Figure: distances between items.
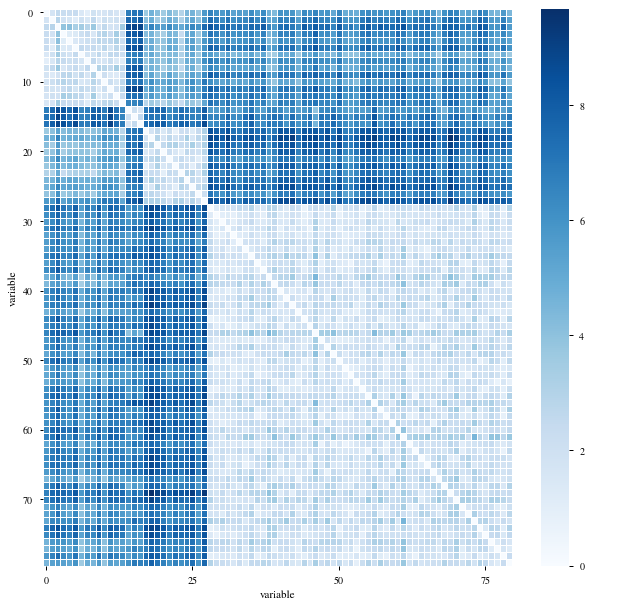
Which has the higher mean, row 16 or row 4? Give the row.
16
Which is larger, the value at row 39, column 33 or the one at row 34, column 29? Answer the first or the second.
the first
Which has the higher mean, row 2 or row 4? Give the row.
2
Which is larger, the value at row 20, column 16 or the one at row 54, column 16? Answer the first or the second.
the first
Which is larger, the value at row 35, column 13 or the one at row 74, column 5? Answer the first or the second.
the second
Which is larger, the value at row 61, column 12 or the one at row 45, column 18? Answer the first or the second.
the second
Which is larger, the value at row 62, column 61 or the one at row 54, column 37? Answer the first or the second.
the first
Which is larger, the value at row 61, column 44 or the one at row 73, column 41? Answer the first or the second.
the second
